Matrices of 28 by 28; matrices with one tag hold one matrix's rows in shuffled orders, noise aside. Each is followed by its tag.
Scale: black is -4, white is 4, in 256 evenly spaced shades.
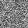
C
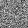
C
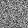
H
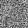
C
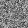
C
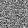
C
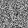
H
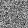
C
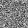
C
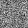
C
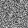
H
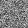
C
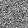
C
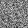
H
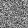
C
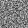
H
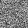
C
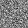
H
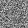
C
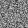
H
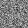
H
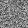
C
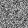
H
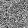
C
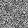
C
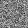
C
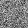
C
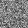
C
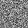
H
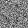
H
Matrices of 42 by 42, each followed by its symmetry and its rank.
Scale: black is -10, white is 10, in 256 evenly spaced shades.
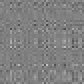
neither, rank three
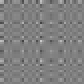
symmetric, rank one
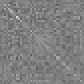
symmetric, rank five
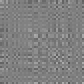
symmetric, rank three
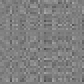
neither, rank three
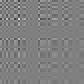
symmetric, rank one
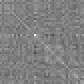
symmetric, rank five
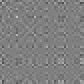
symmetric, rank three
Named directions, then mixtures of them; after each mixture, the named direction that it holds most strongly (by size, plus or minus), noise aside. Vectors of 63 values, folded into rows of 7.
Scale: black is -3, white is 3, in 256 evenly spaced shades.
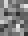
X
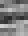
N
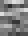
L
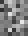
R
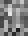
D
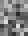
X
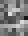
R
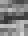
N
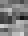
N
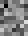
X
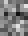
X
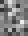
R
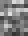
L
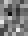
D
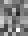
D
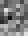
N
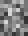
D
